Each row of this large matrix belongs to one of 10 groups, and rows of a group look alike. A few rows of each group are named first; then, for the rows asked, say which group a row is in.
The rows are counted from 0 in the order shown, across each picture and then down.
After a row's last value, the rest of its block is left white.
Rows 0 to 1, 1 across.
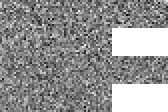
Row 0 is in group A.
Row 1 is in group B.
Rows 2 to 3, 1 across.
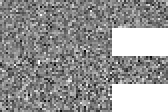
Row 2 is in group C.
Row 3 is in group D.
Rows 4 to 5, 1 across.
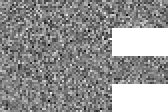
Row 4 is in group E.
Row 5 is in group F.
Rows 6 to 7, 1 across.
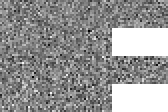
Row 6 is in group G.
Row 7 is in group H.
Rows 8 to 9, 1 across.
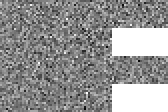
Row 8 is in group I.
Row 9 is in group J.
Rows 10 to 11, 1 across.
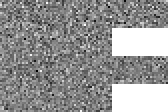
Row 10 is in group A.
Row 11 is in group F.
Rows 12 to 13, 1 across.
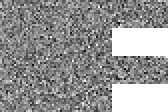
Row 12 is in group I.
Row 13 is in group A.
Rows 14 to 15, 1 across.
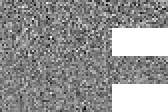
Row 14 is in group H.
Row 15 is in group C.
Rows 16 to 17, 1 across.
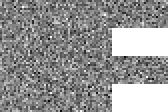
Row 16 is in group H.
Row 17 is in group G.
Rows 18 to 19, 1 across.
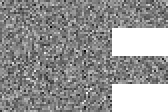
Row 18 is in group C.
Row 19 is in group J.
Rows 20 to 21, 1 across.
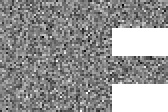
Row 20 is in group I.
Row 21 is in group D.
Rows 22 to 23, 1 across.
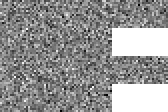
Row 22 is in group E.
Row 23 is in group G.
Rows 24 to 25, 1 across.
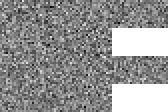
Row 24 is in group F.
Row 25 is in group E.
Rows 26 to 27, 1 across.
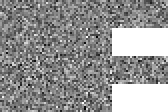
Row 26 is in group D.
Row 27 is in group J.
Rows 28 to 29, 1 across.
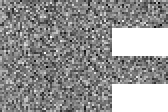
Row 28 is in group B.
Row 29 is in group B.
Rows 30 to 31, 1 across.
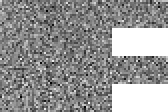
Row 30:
B
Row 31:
C
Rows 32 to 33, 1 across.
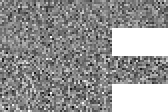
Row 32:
F
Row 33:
H
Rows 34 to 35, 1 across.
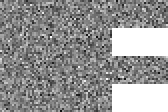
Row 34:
I
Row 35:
A
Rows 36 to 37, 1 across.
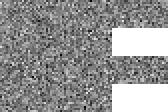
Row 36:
G
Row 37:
J
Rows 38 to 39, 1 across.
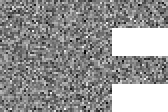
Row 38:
J
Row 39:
I
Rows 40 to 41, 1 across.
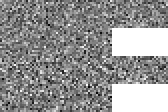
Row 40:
J
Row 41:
E
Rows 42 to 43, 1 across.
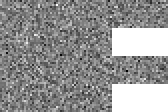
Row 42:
D
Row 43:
E
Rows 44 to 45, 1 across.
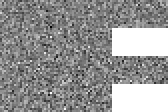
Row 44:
C
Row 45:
I
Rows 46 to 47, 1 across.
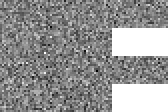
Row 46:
C
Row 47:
B
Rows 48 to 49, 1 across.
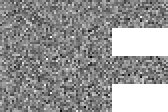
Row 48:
G
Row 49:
G
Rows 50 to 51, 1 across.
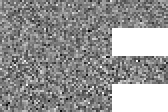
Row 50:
G
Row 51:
E
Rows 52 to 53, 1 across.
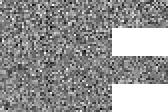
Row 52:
C
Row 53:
F
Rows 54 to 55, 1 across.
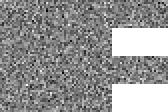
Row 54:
J
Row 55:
E
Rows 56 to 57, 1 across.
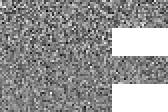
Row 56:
E
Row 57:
C
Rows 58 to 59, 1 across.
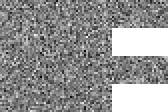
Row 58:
D
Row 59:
J
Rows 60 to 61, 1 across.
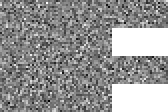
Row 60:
A
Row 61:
E
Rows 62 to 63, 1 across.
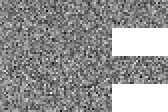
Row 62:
B
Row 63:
G
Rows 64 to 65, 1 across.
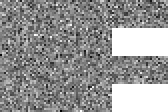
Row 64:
D
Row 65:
G
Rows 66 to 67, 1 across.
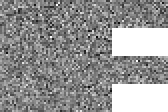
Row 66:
F
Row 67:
G
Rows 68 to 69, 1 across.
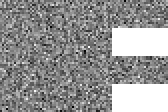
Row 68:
C
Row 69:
D
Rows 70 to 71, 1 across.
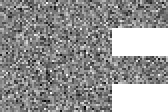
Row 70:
D
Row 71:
C
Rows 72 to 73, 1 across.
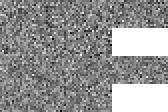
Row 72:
F
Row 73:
G
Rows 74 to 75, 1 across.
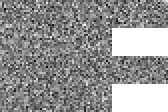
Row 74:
A
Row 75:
B
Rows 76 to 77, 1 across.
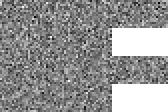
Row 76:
H
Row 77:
J
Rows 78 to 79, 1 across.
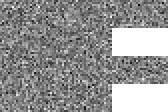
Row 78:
J
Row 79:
H
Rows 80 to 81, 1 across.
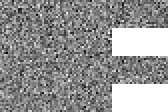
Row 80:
F
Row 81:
I
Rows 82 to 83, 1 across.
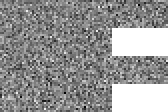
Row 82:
I
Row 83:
C
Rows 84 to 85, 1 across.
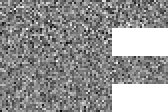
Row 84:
E
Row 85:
D
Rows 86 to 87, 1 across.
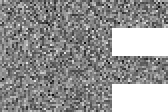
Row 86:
B
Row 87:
B
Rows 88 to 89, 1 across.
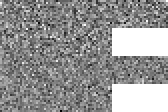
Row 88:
A
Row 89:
G
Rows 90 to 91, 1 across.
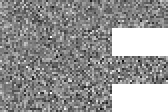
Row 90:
G
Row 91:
I
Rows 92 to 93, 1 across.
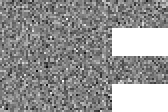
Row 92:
H
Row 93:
F
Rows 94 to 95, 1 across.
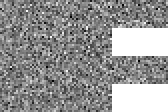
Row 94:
I
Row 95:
E
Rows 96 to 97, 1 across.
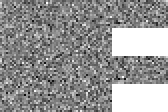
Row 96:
A
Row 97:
A
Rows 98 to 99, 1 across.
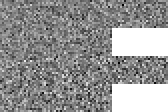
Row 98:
I
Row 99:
I
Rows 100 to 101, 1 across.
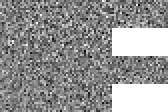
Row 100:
E
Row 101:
I
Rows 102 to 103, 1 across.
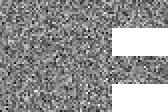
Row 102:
E
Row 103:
D
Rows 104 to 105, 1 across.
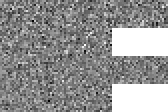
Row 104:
J
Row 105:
F
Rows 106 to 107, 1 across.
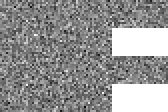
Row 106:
D
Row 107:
E
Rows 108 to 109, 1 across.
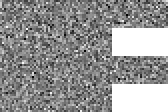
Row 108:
A
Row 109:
H
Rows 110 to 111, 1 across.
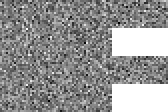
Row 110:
H
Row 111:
E
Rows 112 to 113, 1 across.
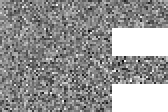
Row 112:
G
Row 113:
I
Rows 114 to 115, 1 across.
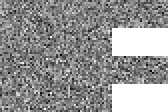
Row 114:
G
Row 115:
H
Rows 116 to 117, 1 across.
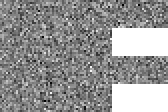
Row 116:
I
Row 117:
C
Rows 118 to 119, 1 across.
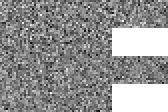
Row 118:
E
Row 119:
F
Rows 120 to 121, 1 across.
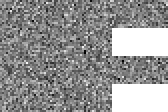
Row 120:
J
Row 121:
B
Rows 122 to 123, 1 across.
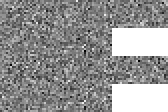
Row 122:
J
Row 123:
J
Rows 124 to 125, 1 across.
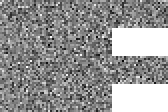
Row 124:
F
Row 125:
I
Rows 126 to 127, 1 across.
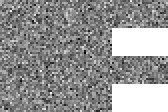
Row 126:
J
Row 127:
F
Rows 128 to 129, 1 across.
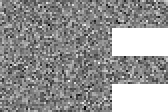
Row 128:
A
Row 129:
J
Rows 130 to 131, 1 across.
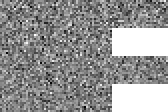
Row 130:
D
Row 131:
C
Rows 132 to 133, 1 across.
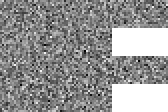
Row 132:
C
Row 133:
E
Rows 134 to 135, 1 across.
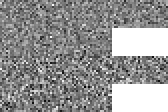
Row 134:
C
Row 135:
E
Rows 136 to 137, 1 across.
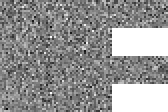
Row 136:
H
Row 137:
F
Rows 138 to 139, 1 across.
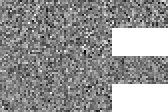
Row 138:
J
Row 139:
F
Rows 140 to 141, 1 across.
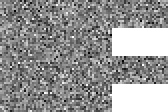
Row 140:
G
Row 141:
I
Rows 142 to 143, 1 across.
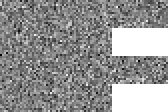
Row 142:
D
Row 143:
I
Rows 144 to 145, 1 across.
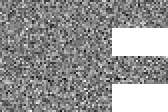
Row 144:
E
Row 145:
A
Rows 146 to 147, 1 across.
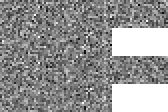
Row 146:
J
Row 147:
J
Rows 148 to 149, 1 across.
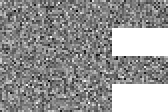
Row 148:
F
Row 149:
A
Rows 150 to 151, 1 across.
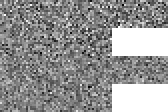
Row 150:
I
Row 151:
G
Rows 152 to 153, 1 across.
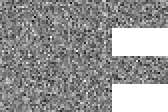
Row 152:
H
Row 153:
A
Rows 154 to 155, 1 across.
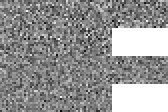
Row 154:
I
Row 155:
D
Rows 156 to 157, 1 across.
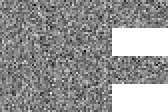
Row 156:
C
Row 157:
H
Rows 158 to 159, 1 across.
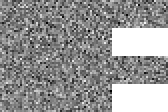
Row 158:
E
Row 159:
A
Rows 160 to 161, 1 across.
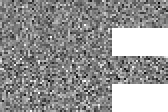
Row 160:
H
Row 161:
A
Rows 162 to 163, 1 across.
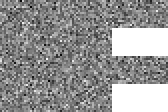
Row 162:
D
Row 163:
A
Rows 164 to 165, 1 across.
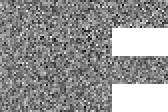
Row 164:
I
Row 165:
B
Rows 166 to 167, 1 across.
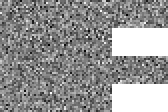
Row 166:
E
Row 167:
I
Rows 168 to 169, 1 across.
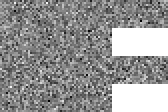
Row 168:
G
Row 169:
E
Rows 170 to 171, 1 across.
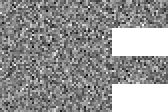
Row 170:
E
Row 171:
E
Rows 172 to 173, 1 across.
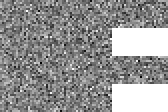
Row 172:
I
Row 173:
G
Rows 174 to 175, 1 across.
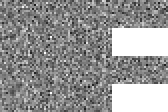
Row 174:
H
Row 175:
H
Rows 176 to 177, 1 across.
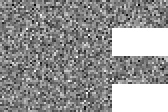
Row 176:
E
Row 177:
J
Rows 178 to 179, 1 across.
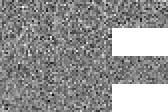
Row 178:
H
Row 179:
F
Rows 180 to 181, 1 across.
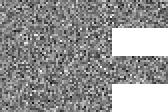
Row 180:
D
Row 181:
E
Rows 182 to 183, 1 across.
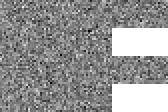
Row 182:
G
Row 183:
C
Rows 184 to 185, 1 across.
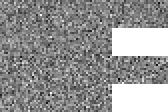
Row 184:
F
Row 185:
H
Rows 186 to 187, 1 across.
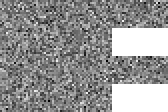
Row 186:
B
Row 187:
D
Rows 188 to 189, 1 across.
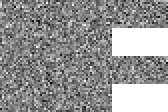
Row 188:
A
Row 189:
C
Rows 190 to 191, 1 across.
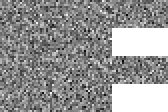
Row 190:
E
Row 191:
I
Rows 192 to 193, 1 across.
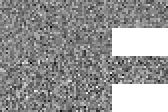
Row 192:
C
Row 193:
D
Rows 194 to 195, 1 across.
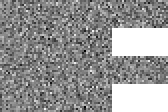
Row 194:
I
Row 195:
C
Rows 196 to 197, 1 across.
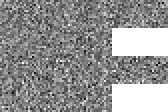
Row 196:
J
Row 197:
H
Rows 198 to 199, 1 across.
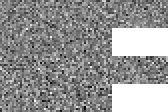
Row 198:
E
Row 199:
C
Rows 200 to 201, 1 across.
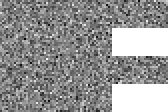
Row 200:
A
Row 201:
D
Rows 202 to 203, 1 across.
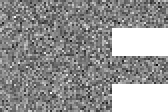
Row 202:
B
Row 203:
I
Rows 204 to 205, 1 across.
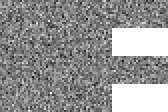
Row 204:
E
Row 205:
H
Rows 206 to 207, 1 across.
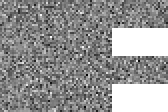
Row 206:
F
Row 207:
E
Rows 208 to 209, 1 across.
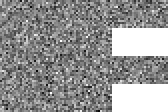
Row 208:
D
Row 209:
F
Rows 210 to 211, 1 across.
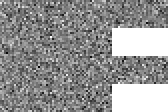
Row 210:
F
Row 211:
I
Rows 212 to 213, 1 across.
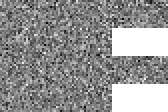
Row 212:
D
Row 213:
E
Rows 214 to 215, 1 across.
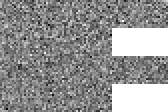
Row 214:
A
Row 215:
F
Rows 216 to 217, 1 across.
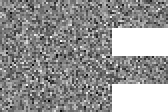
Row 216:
D
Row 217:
E
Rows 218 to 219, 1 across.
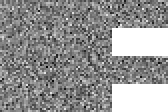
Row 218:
I
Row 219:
B
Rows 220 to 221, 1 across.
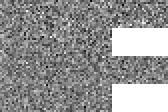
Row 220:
I
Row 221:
B
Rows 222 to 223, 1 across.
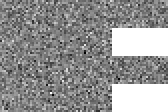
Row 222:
J
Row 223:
F
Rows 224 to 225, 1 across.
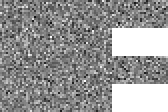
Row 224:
H
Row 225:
A
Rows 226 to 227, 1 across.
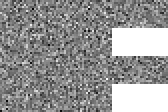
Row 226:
E
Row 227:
D
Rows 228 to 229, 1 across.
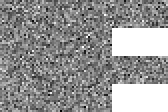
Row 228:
J
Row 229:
G
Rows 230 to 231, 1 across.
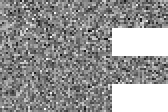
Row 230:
G
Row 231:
H
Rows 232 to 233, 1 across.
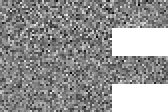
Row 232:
E
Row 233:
I
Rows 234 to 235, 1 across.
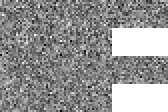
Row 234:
D
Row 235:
G
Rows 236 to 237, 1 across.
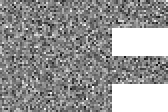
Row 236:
A
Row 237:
H
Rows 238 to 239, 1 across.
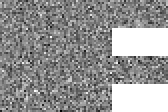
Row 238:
C
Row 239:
D
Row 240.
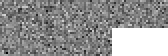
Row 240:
F
